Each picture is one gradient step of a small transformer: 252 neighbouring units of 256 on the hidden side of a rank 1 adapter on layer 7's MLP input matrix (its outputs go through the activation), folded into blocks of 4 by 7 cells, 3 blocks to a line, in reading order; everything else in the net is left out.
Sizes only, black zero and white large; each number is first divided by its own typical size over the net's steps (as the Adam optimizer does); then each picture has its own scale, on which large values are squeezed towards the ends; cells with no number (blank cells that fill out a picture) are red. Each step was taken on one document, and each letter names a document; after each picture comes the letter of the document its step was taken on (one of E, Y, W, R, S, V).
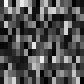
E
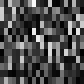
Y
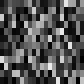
Y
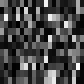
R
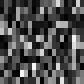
R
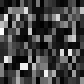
R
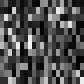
R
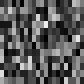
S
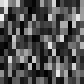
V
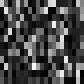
E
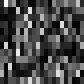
E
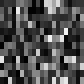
E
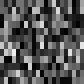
Y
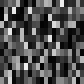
R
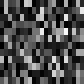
V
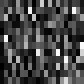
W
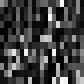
W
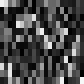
V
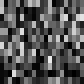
Y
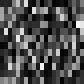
S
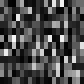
W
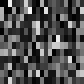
S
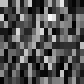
V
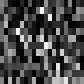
W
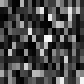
R
